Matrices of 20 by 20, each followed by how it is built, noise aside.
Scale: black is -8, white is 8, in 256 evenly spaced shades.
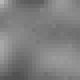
smooth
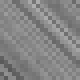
Toeplitz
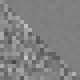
lower triangular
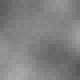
smooth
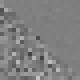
lower triangular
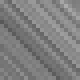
Toeplitz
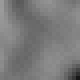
smooth
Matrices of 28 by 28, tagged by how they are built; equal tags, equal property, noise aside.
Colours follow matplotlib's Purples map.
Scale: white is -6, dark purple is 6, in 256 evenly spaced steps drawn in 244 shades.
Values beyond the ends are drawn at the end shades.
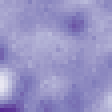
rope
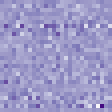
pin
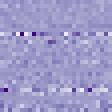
pin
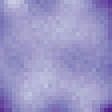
rope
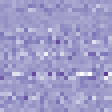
pin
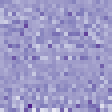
pin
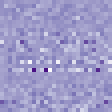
pin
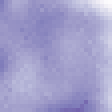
rope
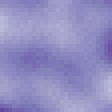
rope
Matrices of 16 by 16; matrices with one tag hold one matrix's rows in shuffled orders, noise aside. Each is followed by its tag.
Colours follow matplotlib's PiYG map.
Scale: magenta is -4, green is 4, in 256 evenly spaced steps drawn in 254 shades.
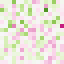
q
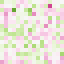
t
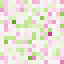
t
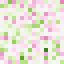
q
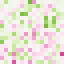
q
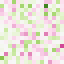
q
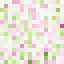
q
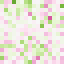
t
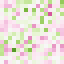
t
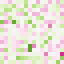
t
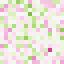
t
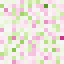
q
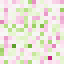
t
